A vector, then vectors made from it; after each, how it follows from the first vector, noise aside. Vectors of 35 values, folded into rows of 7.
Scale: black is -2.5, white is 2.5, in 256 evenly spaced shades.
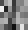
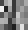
copied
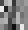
copied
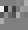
partly zeroed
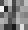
copied
